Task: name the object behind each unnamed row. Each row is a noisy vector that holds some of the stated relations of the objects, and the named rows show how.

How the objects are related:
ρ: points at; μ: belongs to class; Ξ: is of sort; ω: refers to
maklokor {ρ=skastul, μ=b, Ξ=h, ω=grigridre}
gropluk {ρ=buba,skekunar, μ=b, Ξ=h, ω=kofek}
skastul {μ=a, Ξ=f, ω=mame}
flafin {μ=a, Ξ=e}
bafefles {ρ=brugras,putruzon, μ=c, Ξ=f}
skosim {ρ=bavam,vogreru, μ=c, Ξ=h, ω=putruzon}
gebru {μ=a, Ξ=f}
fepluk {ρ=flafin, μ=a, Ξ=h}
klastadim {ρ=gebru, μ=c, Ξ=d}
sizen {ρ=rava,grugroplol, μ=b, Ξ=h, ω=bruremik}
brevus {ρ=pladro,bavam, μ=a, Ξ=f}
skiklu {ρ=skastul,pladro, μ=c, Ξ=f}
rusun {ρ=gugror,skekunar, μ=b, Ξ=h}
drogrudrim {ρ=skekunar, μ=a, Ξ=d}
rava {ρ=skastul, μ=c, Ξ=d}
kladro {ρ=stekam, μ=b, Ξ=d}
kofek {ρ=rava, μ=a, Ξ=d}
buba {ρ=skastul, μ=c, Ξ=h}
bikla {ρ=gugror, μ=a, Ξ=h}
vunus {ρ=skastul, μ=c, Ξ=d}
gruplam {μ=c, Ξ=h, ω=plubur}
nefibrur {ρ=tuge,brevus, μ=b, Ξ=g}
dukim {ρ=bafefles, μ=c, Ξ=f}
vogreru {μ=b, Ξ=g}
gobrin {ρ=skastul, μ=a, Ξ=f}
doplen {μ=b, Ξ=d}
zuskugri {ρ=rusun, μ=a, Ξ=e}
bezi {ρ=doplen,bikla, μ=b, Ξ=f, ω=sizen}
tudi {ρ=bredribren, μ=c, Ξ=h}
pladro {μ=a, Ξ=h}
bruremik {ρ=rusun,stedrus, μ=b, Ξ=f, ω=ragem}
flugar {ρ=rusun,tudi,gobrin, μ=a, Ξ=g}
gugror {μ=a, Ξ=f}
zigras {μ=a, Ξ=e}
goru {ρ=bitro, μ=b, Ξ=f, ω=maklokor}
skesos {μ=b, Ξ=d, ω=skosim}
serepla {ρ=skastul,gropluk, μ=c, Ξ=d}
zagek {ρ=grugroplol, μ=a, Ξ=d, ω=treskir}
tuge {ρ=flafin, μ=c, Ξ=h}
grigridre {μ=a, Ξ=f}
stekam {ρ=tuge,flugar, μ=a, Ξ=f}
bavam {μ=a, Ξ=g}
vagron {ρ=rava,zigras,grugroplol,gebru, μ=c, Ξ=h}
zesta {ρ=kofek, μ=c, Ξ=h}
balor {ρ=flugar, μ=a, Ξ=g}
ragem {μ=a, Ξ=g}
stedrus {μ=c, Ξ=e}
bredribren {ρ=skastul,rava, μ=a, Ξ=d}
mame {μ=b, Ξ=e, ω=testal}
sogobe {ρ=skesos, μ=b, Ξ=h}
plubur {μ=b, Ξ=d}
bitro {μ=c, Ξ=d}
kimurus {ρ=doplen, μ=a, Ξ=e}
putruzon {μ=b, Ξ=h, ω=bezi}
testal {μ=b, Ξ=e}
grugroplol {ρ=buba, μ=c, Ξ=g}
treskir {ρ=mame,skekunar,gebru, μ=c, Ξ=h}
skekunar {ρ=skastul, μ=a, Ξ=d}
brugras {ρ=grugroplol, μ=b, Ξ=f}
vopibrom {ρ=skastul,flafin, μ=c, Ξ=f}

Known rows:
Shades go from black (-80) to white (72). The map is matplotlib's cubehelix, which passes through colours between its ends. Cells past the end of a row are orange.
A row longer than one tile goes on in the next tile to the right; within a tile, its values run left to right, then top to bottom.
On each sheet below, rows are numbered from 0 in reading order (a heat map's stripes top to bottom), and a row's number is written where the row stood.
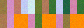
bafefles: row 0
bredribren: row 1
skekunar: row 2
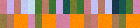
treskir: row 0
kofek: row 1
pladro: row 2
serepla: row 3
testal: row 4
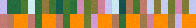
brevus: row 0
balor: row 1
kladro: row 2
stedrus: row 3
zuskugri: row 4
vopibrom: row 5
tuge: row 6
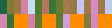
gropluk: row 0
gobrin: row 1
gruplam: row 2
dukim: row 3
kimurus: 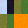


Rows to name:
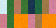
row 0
drogrudrim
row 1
putruzon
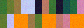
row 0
bitro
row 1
bikla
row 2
vogreru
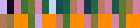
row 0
gugror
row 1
skosim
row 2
rusun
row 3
mame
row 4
brugras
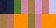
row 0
skesos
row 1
klastadim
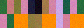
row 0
sizen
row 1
doplen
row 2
skastul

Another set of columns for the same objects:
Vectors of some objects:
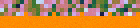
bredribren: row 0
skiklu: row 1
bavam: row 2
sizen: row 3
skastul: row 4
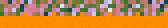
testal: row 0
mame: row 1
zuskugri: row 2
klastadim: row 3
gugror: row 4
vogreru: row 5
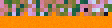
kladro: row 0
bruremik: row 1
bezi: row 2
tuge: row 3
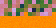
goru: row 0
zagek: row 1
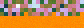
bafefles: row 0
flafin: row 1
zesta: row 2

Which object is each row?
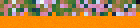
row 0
maklokor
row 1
buba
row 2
kimurus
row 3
rusun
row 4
brevus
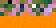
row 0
brugras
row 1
flugar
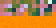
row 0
drogrudrim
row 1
doplen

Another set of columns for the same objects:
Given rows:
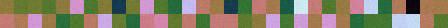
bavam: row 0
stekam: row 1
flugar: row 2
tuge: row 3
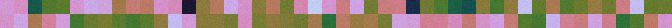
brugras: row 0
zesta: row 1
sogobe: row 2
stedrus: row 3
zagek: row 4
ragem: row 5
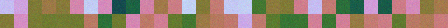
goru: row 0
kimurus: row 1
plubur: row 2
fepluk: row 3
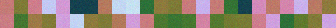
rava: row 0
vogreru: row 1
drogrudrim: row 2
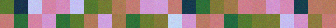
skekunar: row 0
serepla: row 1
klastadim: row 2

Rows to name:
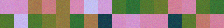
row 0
bezi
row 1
gugror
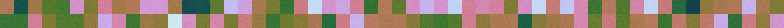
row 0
brevus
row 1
buba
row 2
nefibrur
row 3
sizen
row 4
gropluk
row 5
bruremik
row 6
zuskugri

